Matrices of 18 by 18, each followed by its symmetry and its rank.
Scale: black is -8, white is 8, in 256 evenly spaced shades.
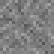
symmetric, full rank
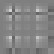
symmetric, rank one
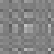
symmetric, rank two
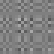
symmetric, rank one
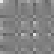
symmetric, rank two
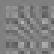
symmetric, rank two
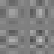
symmetric, rank one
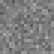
symmetric, full rank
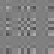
symmetric, rank one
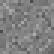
symmetric, full rank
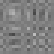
symmetric, rank two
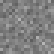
symmetric, full rank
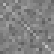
symmetric, full rank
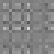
symmetric, rank two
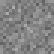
symmetric, full rank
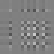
symmetric, rank one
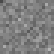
symmetric, full rank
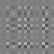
symmetric, rank one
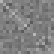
symmetric, full rank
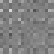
symmetric, rank two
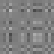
symmetric, rank one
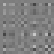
symmetric, rank two
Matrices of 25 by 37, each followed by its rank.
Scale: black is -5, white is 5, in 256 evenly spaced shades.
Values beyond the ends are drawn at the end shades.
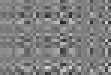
two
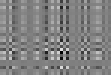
one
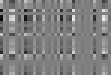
one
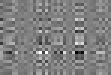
two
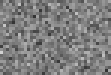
full rank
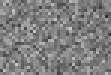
full rank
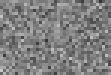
full rank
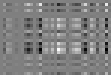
one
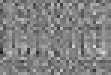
five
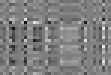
two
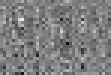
five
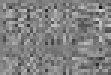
five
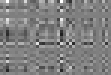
two
